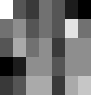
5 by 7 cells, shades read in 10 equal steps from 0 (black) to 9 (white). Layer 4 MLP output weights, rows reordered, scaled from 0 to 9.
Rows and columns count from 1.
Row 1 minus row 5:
7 0 -4 -2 1 -5 -7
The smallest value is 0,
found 2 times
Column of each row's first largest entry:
1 6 2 3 7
